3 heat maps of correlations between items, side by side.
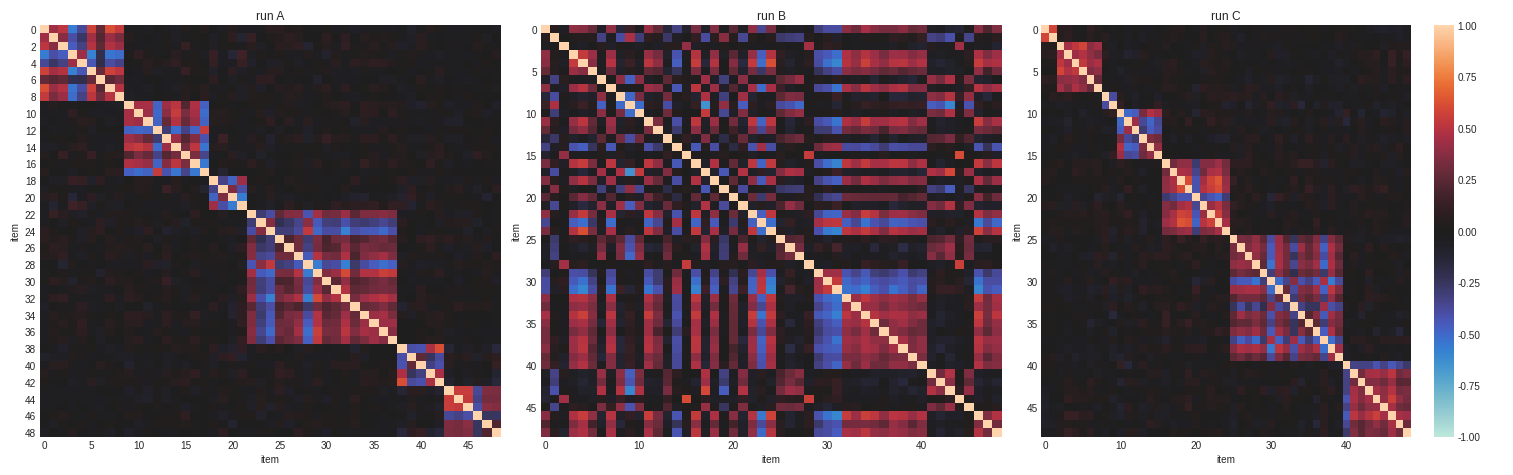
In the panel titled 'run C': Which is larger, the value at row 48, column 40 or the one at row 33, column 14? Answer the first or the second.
the second
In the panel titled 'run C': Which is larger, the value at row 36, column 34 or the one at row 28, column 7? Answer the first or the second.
the first
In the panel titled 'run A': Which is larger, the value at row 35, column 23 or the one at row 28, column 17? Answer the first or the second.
the second
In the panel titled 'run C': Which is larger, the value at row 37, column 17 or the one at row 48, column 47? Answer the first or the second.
the second
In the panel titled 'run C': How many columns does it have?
49
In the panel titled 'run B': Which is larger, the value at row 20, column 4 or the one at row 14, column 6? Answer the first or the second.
the first
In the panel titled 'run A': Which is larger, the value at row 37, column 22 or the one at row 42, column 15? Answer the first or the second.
the first
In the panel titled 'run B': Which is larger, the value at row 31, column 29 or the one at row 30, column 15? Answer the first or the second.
the first
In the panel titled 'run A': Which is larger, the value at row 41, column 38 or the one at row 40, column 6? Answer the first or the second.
the first
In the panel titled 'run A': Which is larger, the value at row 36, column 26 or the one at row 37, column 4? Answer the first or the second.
the first
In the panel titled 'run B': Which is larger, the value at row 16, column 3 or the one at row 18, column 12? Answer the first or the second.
the first
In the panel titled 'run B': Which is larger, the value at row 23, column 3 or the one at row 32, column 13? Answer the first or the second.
the second
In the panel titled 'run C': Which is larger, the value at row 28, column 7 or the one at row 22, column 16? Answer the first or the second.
the second
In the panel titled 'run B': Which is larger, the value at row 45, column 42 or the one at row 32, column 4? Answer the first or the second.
the second
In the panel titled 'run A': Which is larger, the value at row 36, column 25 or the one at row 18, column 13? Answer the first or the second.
the first
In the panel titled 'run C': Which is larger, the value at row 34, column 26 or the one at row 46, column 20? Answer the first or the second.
the first
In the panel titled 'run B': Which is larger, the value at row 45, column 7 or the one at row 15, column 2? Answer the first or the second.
the second
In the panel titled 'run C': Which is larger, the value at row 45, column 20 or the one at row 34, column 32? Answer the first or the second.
the second
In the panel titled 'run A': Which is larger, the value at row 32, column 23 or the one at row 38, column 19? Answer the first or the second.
the second
